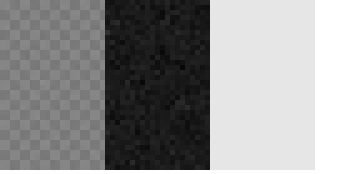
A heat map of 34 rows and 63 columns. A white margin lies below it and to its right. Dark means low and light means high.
It is made of 1 by 3 panels. Panel 1,1: middling, checkered, faint in contrast. Panel 1,2: very low, fine-grained, faint in contrast. Panel 1,3: very high, flat.
